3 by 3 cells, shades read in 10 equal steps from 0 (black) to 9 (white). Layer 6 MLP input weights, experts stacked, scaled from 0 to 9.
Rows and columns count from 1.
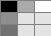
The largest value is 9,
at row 1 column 3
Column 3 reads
9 8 8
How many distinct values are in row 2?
2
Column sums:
9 22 25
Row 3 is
4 8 8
